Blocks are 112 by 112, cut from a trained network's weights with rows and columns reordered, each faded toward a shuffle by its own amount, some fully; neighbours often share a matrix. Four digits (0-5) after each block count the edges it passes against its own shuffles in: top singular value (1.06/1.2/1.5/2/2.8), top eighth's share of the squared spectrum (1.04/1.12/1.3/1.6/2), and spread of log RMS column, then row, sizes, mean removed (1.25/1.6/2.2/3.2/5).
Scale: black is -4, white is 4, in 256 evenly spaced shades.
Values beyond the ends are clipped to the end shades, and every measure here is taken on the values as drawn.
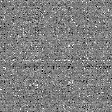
3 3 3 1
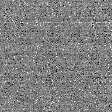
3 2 2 1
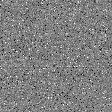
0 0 0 0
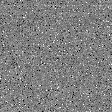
1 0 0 0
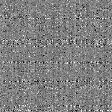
3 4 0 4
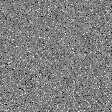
0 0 0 0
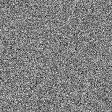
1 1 0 0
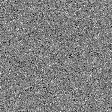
1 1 0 0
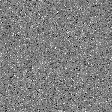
0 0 0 0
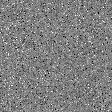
0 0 0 0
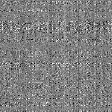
3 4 1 4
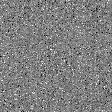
1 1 0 1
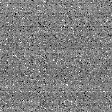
3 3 2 1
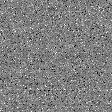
0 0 0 0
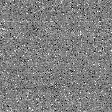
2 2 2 1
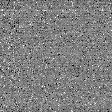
2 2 1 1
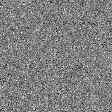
2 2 0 1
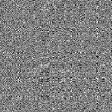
4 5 3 3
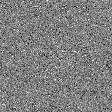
2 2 0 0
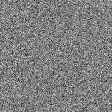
2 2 0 0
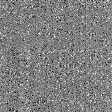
2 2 0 2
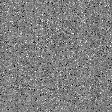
2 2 0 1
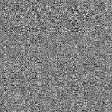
4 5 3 3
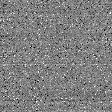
2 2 1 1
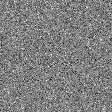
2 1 0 0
